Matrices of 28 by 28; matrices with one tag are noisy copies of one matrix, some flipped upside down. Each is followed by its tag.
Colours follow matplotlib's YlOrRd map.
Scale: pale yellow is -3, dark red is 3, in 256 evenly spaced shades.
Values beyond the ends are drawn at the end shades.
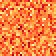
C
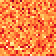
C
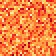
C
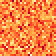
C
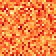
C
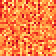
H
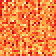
H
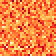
C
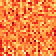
H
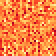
H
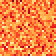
C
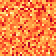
C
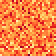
C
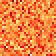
C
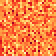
H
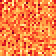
H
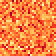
C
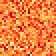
C
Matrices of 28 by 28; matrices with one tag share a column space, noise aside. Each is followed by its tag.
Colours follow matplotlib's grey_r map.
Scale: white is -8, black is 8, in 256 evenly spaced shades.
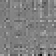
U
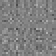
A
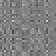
A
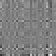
U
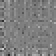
U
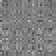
A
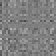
A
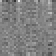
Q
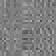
A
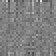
Q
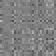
A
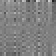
Q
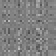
A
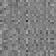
A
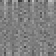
Q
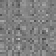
A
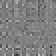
U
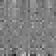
U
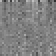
Q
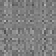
A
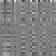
Q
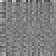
Q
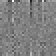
Q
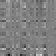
U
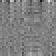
Q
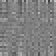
Q
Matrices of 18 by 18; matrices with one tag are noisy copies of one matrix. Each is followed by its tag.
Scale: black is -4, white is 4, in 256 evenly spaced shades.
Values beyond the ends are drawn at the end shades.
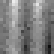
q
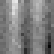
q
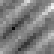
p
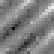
p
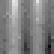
q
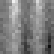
q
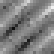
p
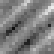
p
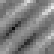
p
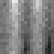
q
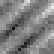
p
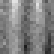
q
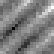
p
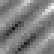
p
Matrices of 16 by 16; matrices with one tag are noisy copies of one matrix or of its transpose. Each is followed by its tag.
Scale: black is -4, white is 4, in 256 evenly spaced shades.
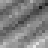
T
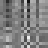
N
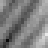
T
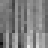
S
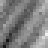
T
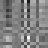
N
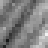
T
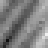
T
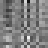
N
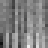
S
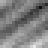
T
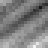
T
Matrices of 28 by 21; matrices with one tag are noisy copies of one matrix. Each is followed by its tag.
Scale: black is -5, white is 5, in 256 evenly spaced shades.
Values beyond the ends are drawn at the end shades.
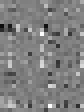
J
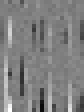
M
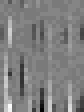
M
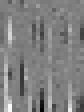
M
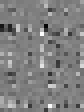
J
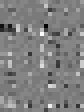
J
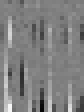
M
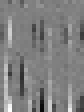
M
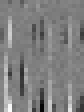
M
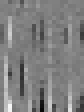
M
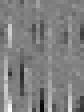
M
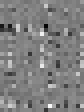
J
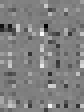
J
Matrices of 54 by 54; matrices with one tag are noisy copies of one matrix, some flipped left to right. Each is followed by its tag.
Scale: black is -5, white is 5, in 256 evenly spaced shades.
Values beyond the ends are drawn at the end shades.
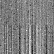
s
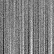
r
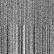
s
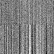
s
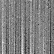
r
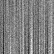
r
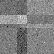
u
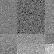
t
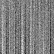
r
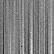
r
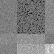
t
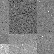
t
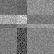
u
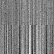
s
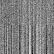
s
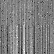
s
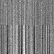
s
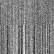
s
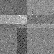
u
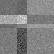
u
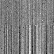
s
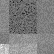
t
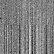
s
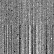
s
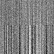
s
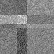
u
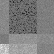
t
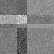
u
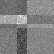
u
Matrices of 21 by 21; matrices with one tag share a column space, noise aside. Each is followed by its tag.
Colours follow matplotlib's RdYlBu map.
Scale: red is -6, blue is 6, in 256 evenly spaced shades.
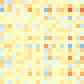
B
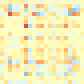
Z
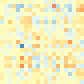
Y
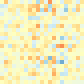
B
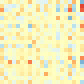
B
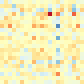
Z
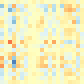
Y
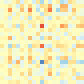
B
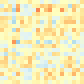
Y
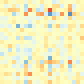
Z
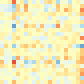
B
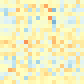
Y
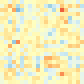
Y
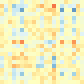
Y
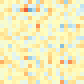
B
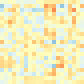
Y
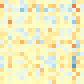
Y
